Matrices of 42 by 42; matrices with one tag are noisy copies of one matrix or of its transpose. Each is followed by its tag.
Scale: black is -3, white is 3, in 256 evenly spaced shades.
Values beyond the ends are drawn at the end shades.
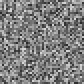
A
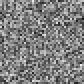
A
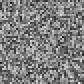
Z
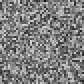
Z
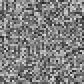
A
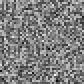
A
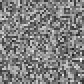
Z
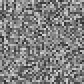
A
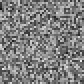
Z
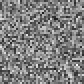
Z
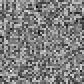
A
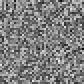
A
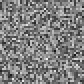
Z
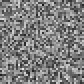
Z
